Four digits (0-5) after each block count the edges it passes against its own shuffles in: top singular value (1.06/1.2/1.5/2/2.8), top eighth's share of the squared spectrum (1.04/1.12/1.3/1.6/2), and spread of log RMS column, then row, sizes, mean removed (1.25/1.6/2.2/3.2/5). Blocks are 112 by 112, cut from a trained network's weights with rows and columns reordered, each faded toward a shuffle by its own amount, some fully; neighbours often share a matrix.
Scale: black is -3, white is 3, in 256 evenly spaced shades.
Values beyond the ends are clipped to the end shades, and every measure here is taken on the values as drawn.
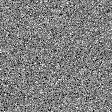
0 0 0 0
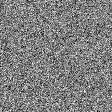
1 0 0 0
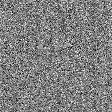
2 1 0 0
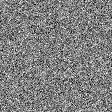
0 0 0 0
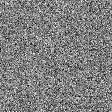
1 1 0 0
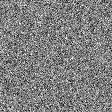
0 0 0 0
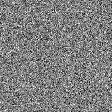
3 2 1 0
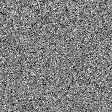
0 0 0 0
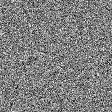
0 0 0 0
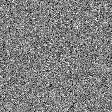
1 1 0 0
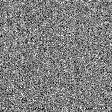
2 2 0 1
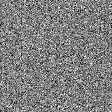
2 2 0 1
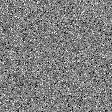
1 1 0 0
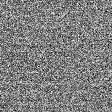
1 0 0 0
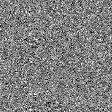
3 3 1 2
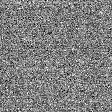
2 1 0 0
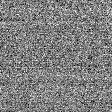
2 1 0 0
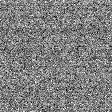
2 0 0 0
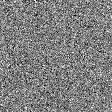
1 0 0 0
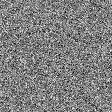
2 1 0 0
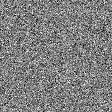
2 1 0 0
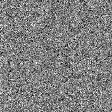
2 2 1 1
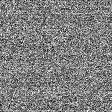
2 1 0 0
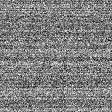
4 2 0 1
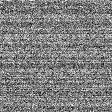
4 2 0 1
